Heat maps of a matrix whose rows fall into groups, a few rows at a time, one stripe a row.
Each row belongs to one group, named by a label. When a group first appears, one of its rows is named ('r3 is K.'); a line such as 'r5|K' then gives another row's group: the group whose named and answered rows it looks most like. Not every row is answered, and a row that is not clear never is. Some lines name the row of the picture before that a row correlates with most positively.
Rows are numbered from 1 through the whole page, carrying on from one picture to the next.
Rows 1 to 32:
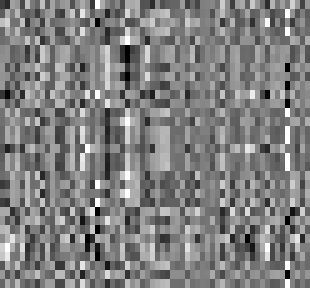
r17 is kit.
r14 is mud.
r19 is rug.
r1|kit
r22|mud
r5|mud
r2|rug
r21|kit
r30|rug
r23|kit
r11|kit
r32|rug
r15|rug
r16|rug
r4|rug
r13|rug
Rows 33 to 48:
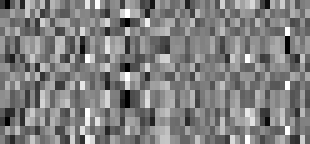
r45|kit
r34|mud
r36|rug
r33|kit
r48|kit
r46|kit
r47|rug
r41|mud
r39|kit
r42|rug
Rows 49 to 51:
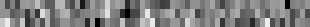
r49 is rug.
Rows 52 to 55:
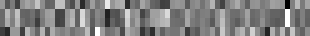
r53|rug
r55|kit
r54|rug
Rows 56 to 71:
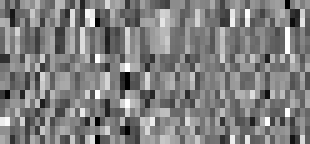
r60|rug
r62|kit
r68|rug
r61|rug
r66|kit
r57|kit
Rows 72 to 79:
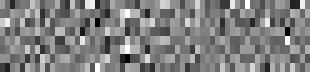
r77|mud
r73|mud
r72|kit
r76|rug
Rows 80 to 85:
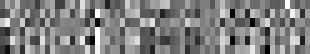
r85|kit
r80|rug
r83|kit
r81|kit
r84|kit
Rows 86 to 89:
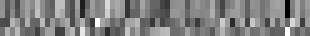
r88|kit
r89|rug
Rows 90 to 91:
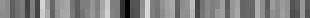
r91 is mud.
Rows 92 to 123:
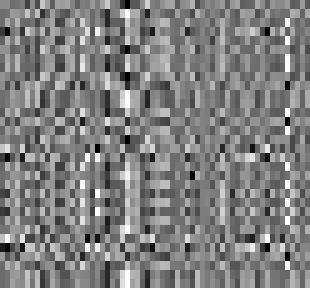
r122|mud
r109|kit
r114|rug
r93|mud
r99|rug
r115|kit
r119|kit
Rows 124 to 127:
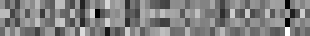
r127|rug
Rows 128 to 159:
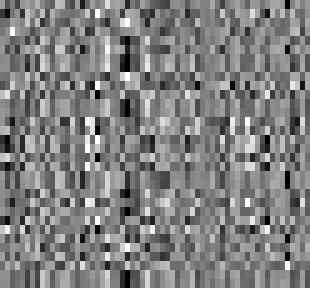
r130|mud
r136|mud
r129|kit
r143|kit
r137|kit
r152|kit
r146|kit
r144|kit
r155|mud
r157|rug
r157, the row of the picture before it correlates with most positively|127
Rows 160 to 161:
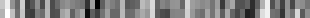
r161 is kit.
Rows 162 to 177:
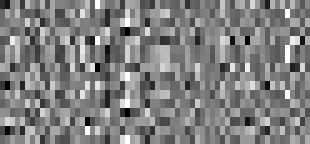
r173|mud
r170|mud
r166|kit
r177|mud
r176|kit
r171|kit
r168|rug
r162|kit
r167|rug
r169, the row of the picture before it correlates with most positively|160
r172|rug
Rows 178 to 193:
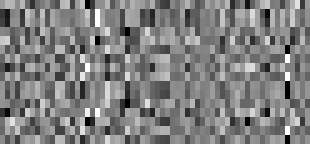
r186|rug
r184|rug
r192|rug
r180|kit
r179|kit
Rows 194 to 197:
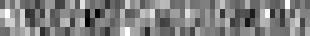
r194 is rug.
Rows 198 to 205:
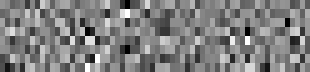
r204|kit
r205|kit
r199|mud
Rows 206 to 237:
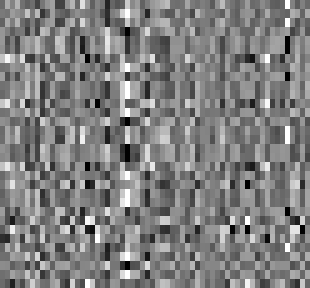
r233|rug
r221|rug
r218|mud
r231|kit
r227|mud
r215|mud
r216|mud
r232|kit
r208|rug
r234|mud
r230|kit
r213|mud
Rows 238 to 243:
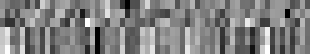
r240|kit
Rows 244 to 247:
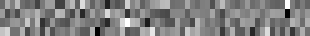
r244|rug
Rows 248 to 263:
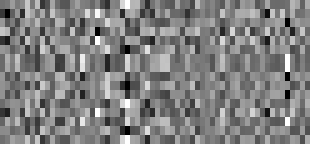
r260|kit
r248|mud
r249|kit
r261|rug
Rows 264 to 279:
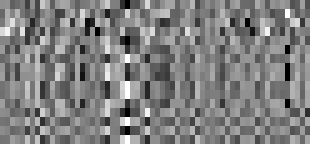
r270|mud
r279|mud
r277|mud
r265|rug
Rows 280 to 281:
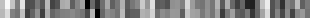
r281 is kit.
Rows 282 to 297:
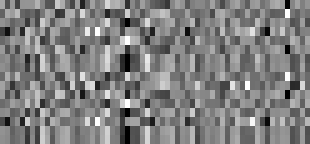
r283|rug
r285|kit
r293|mud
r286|mud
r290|rug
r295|kit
